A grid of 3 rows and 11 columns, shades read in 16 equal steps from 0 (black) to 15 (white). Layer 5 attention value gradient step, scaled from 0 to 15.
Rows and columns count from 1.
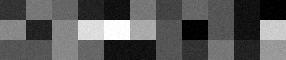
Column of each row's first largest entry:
2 5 11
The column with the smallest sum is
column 10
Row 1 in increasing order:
0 1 1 2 3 4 5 6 6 7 7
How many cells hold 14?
0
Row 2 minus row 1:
5 -5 2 11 14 3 1 -6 0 0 12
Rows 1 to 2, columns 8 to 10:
6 5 1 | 0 5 1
